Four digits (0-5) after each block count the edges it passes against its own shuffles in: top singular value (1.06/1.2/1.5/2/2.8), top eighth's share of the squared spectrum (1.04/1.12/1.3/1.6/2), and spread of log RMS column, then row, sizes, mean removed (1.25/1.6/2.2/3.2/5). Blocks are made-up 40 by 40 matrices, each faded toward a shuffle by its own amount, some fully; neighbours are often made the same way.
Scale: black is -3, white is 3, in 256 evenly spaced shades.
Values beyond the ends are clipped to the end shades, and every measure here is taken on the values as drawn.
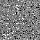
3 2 0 1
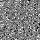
2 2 0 1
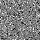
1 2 1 0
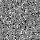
1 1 0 0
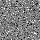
0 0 0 0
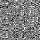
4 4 2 2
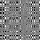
4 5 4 3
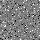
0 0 0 0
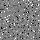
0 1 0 0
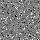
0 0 0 0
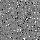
2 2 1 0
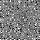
3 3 1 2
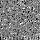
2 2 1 0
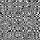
4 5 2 3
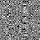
3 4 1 1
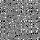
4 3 2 1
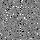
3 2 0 0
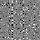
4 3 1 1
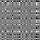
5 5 3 3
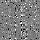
3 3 2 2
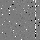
3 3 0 0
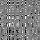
4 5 3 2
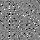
3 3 1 0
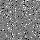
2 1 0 0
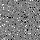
2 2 0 1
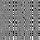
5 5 3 2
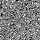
0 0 0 0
